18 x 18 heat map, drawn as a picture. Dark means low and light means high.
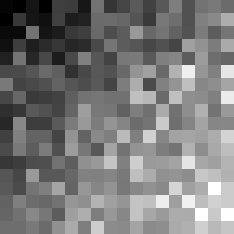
Ninth with the lowest average: top left. Average level on the scale: 50%. Slope: up to the bottom right. Histogram: bell-shaped.
